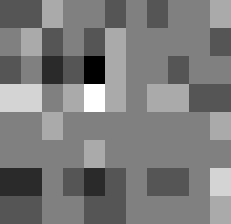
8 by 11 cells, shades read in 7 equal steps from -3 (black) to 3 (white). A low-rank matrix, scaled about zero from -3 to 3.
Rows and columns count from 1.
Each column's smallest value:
-2 -2 -2 -1 -3 -1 0 -1 -1 -1 -1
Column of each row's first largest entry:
3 2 6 5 3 5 11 11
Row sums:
-2 -1 -7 9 2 1 -8 -3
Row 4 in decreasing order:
3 2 2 1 1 1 1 0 0 -1 -1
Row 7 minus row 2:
-2 -3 1 -1 -1 -2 0 -1 -1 0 3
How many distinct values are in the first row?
3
